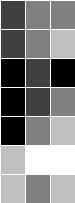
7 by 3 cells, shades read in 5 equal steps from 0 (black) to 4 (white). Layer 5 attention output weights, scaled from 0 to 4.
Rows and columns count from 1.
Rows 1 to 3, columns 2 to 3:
2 2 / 2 3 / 1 0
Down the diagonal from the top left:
1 2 0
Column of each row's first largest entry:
2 3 2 3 3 2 1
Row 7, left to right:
3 2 3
